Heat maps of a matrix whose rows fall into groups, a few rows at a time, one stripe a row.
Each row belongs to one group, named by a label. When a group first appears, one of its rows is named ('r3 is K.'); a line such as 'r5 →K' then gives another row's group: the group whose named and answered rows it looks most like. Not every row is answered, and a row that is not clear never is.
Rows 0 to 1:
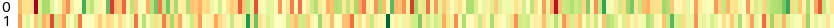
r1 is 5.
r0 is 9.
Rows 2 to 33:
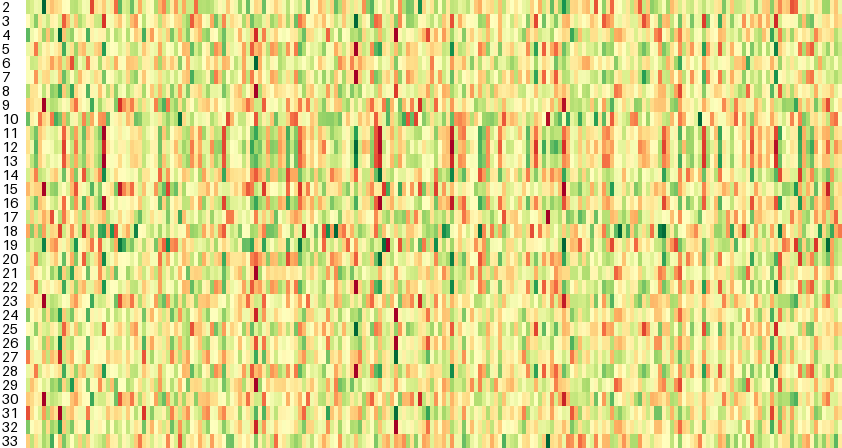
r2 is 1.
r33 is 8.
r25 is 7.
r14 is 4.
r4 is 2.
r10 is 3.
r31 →5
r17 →3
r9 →9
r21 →2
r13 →7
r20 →4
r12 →7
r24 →2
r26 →2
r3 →7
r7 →4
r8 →2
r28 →4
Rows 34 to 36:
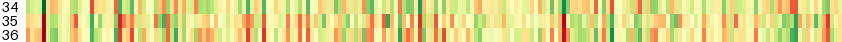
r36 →9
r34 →1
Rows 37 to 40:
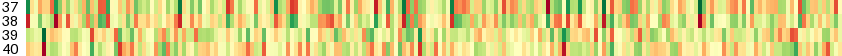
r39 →1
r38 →8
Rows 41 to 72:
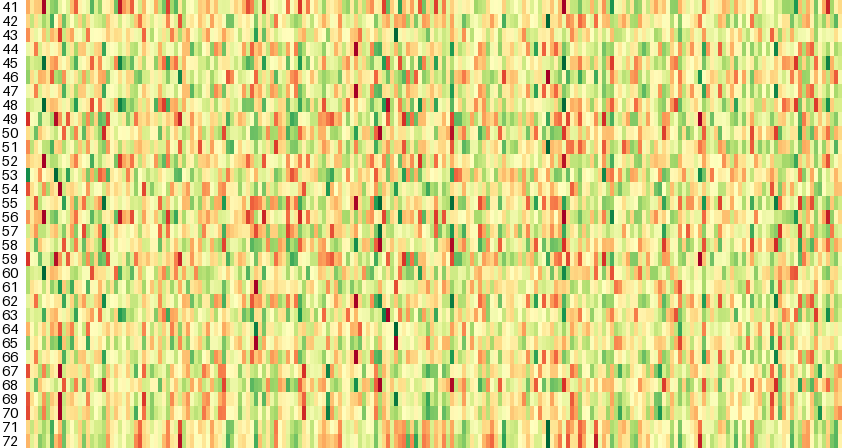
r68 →7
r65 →2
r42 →8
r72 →8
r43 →5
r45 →1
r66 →4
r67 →5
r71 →8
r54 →5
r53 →3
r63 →1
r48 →1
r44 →4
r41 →9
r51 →8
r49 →8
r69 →5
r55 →4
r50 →7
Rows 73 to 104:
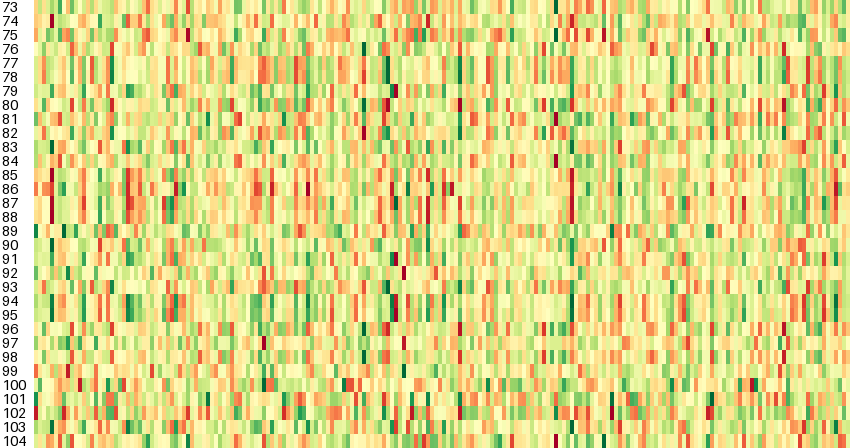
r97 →2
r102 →8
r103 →1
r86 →9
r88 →9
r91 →1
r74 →9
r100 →5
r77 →4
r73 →8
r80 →7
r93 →4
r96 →7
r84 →3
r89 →3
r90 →1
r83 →1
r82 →4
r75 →8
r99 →5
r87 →9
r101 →3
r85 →9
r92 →2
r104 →3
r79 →1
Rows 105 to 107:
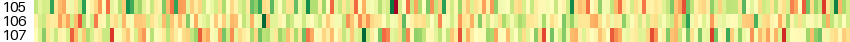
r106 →5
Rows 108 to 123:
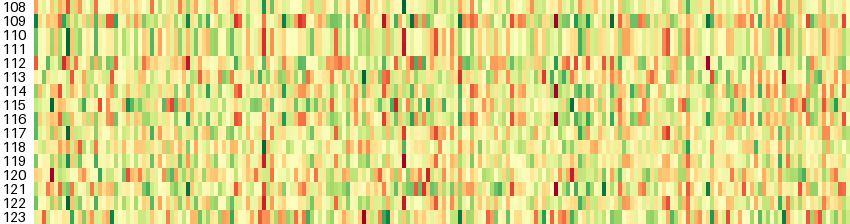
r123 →4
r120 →9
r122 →2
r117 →2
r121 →3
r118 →5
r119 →2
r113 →7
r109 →3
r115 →1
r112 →8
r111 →2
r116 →3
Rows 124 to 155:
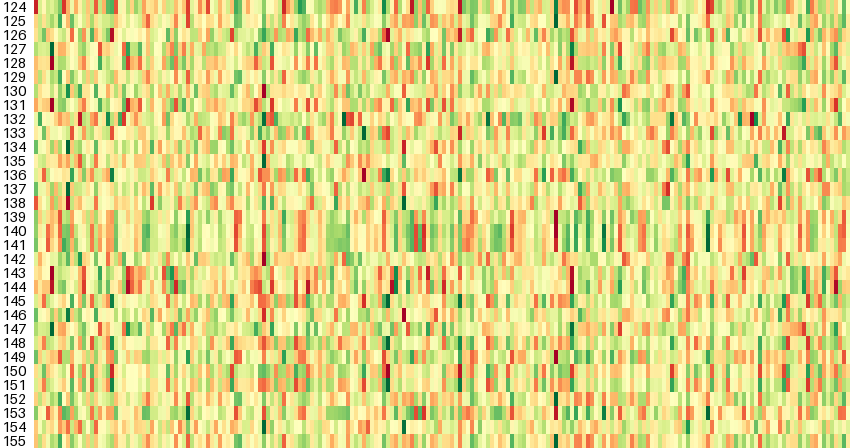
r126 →7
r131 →9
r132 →5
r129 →8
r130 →2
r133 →7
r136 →4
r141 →3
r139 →3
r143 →9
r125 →8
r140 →3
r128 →9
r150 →7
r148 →4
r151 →4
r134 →2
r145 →4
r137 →2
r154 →5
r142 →2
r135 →5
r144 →9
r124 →8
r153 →3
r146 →2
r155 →8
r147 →1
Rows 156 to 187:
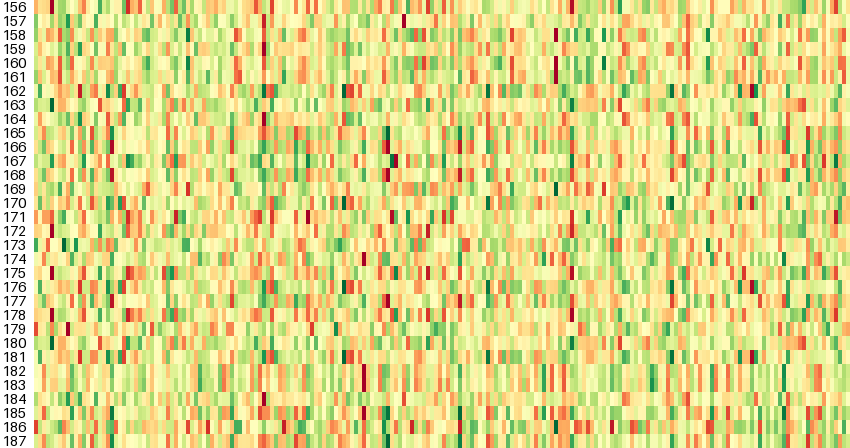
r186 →8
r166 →7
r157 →2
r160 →3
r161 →3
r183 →4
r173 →3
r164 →2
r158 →3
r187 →4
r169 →8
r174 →4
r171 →9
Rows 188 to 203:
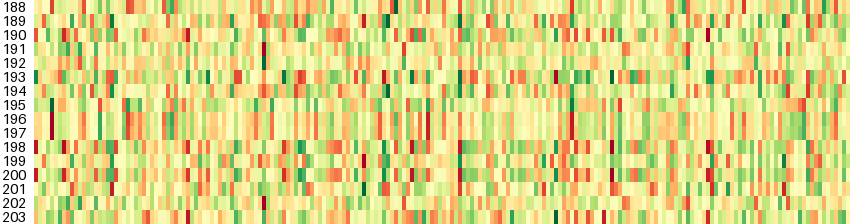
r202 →2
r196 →9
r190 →8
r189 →4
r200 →8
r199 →4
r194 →4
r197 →9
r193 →3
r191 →2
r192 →5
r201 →7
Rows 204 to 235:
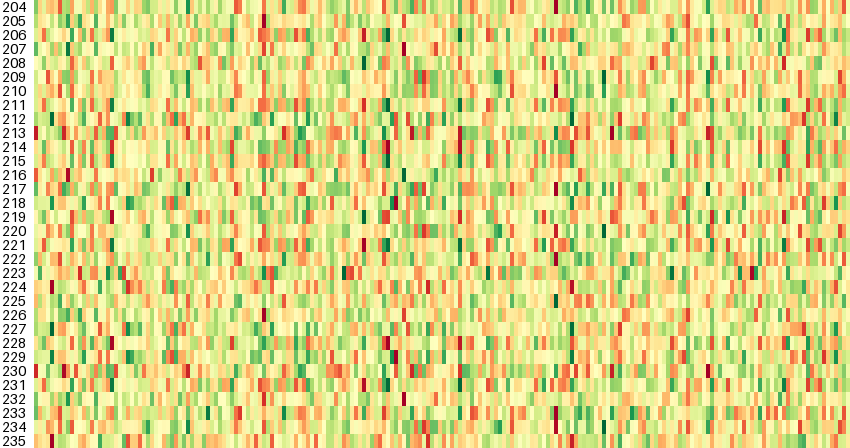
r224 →9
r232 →2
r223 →5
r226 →2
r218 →1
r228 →7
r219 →7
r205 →2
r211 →4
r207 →2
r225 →8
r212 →1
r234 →3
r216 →5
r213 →8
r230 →8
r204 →3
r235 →9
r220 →3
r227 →1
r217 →3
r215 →4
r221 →4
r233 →3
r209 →3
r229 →1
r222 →3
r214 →7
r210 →3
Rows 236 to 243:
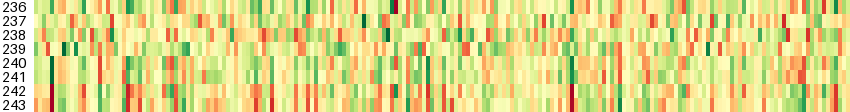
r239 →3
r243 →9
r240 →1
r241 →1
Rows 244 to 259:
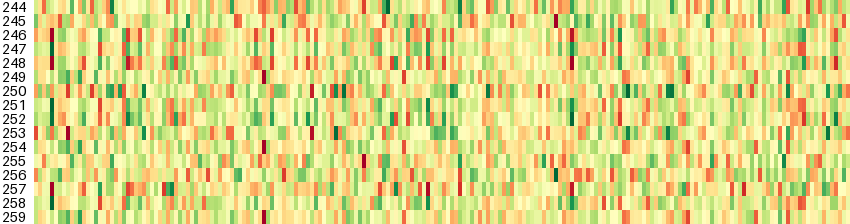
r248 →9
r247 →1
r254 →2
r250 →5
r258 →1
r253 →5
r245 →3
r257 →9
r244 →4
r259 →2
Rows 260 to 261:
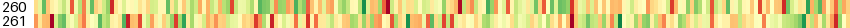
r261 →9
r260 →7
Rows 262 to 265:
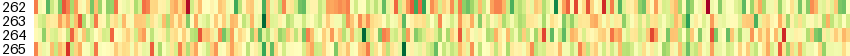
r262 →8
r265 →5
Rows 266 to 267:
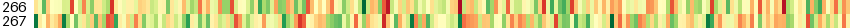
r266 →7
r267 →3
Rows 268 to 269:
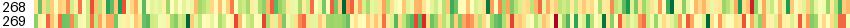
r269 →3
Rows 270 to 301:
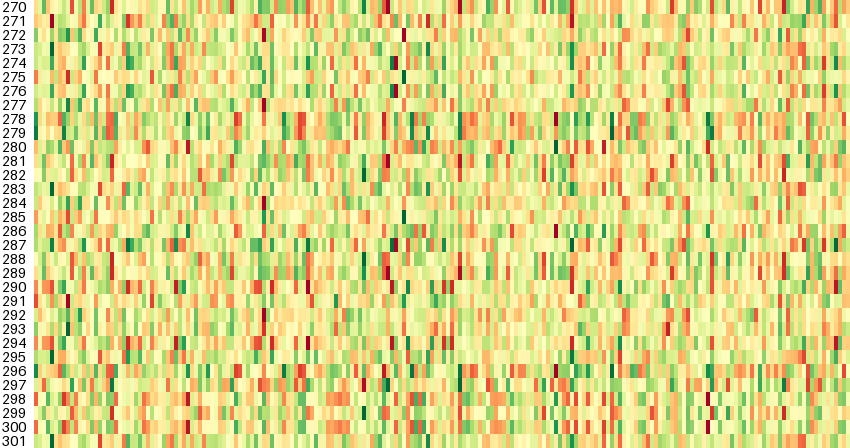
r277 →2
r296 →3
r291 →5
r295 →1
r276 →1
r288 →7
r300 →8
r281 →7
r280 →8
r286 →3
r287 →1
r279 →3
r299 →7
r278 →3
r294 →9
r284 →2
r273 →1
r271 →9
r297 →4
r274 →1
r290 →9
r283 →1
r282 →7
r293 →2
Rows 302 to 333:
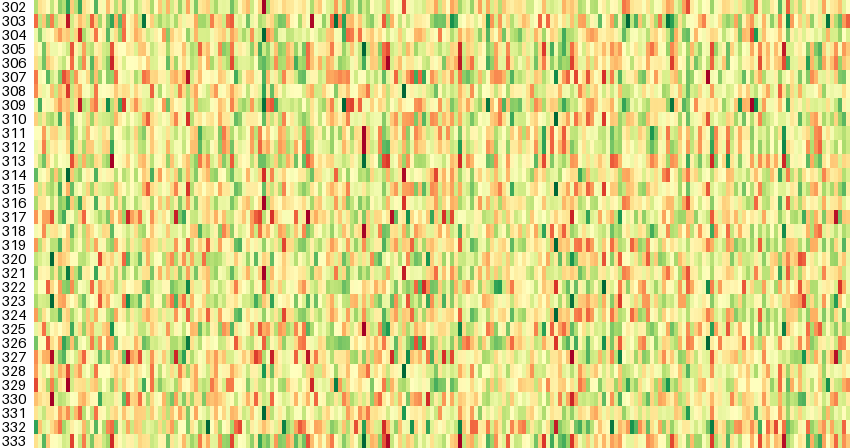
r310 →8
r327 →9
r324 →8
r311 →4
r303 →5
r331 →5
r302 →2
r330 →9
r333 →7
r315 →8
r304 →5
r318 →4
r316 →2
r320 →1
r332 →3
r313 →7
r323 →1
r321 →2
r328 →5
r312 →4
